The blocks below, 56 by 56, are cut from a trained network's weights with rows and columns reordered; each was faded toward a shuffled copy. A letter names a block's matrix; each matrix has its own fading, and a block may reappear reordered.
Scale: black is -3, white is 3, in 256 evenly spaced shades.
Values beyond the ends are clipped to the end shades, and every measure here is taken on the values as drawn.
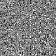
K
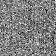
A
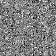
A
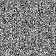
A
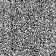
A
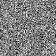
K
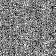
A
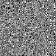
K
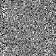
K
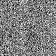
A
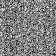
A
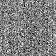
A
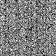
A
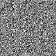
K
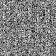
A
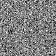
A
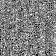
A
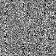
K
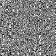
K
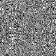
K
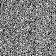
A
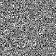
K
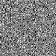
K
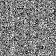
A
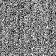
A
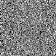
K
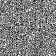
A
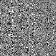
K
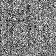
A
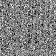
A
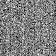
A
